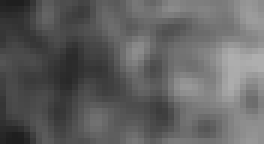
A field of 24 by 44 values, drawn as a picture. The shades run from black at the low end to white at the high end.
Slope: up to the right. Odd rows or columns: none. Average level on the scale: 40%. Grain: blotchy. Ninth with the highest average: middle right.
